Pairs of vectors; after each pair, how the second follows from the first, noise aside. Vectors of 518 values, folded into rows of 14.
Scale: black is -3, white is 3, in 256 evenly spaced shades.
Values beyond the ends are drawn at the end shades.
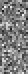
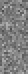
shrunk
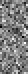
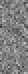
shrunk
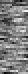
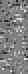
partly zeroed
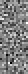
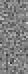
shrunk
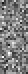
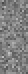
shrunk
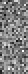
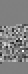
partly zeroed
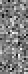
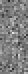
shrunk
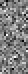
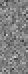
shrunk
